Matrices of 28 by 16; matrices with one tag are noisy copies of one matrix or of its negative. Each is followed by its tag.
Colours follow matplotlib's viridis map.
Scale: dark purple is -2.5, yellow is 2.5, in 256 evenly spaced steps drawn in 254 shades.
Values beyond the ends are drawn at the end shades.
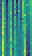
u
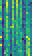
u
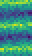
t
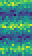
t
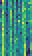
u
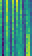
u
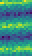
t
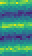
t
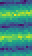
t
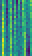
u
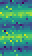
t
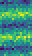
t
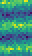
t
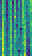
u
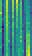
u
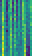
u
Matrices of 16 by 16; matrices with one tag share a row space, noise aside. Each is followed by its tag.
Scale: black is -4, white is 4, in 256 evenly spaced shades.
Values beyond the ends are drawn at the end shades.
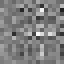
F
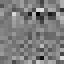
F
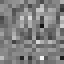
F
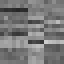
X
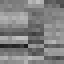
X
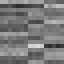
X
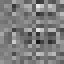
F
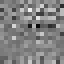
F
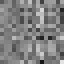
F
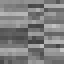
X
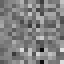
F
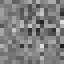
F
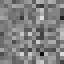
F
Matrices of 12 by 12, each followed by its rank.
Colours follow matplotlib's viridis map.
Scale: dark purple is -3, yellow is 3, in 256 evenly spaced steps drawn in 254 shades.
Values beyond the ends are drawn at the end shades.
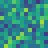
full rank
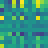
two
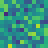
full rank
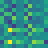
two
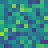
full rank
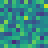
full rank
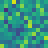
full rank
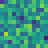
full rank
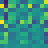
two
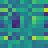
two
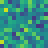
full rank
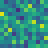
full rank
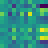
two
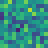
full rank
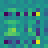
two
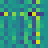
two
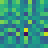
two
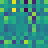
two
